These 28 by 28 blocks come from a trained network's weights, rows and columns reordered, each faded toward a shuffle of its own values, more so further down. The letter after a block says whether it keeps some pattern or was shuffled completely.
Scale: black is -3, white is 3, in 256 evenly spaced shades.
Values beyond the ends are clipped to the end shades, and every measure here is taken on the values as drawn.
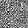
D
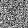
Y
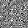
D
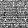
D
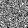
Y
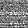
D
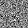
D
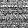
D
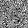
Y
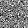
D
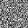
D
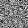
D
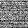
D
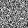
Y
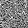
Y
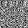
D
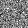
Y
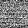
D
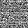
D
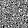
Y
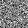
Y
